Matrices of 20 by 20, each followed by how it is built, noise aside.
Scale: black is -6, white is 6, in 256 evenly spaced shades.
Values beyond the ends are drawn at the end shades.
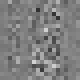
uneven columns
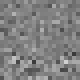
uneven rows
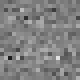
uneven rows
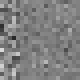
uneven columns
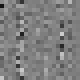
uneven columns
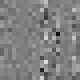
uneven columns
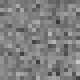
uneven columns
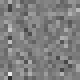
uneven columns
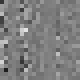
uneven columns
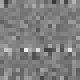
uneven rows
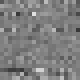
uneven rows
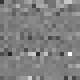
uneven rows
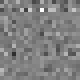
uneven rows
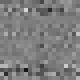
uneven rows
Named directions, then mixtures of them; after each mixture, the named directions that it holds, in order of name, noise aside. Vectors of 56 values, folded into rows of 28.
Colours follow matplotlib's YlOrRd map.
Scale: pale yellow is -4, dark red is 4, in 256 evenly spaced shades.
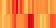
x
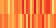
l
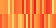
l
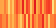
l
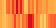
x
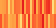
l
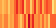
l, x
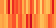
l, x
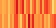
l, x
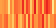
l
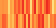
l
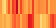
x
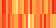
l, x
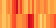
x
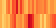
x
